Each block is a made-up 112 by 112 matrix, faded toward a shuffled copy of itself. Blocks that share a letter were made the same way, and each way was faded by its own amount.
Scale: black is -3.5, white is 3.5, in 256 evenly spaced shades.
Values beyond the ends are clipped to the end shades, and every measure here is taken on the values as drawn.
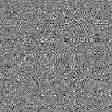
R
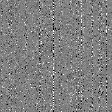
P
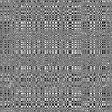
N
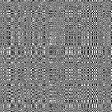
N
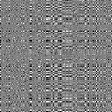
N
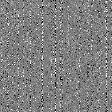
P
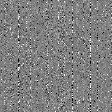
P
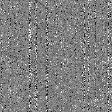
P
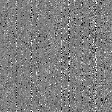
P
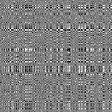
N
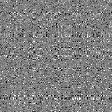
R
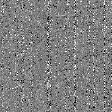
P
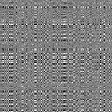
N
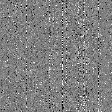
P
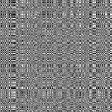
N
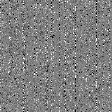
P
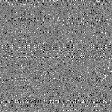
R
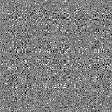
R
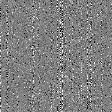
P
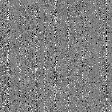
P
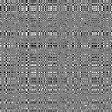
N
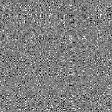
R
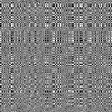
N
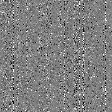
P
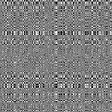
N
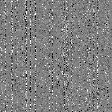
P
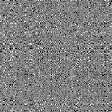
R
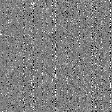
P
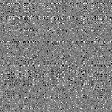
R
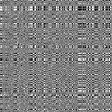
N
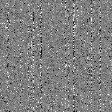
P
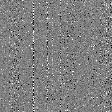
P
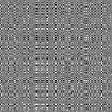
N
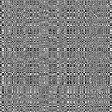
N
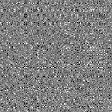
R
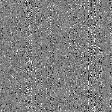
P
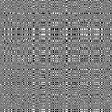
N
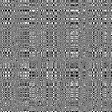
N
